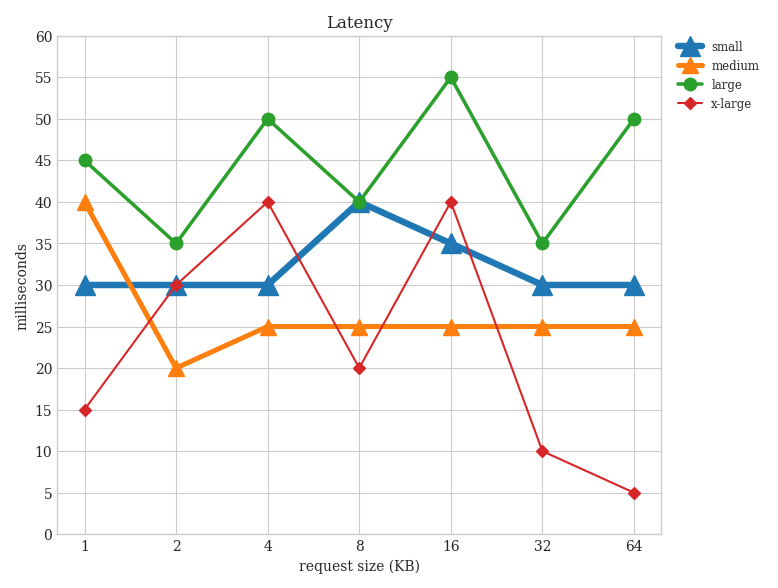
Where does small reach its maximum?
8
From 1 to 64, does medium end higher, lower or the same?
lower
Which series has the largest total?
large
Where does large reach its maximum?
16
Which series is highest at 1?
large
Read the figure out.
Title: Latency
x-axis: request size (KB), ticks 1 2 4 8 16 32 64
y-axis: milliseconds, ticks 0 5 10 15 20 25 30 35 40 45 50 55 60
Legend: small, medium, large, x-large
Values:
small: 30 30 30 40 35 30 30
medium: 40 20 25 25 25 25 25
large: 45 35 50 40 55 35 50
x-large: 15 30 40 20 40 10 5
